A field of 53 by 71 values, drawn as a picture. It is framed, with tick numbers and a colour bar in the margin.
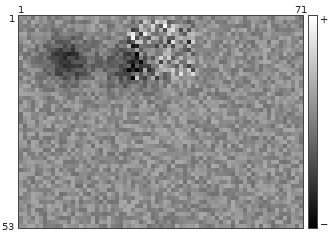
Odd rows or columns: none. Mirror symmetry: none. Dips: two. Odd patch: rougher, in the top middle. Roughest part: top middle.
